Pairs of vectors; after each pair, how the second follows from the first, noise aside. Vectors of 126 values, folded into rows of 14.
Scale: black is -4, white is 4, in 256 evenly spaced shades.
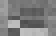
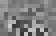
sign-scrambled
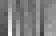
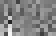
sign-scrambled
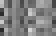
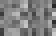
reversed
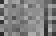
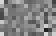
sign-scrambled
